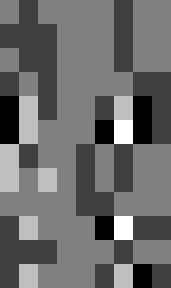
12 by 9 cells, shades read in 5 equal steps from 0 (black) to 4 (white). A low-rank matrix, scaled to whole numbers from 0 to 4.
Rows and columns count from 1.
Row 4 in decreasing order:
2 2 2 2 2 1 1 1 1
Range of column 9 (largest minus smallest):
1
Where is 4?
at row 6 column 7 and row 10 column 7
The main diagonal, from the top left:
2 1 1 2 2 0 1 2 2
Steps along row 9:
same same same down same up same same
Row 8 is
3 2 3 2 1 2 1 2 2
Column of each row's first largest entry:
1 4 1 2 2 7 1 1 1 7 4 2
